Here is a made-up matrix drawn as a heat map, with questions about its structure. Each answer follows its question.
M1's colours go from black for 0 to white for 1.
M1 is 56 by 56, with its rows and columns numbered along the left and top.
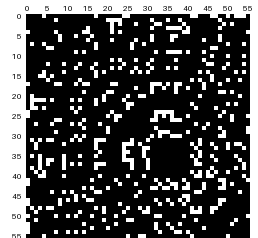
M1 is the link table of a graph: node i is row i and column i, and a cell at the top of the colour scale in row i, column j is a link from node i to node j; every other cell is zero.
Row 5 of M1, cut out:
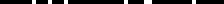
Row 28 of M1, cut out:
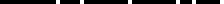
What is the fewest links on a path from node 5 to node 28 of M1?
2
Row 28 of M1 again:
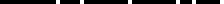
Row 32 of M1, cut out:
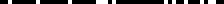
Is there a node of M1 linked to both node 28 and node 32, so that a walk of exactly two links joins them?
no
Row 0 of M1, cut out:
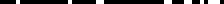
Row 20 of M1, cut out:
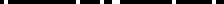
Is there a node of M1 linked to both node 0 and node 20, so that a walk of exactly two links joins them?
yes
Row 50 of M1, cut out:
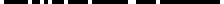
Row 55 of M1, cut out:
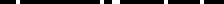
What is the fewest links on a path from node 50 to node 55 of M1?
1
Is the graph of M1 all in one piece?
yes
